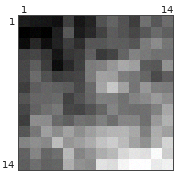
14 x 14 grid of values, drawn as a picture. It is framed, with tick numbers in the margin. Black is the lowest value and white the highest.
Mirror symmetry: none. Ninth with the lowest average: top left. Ninth with the highest average: bottom right. Slope: up to the bottom right. Calmest part: middle left.
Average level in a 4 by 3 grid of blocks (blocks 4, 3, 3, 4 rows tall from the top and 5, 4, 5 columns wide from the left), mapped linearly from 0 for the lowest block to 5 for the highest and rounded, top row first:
0 1 2 / 1 3 3 / 2 2 3 / 3 4 5
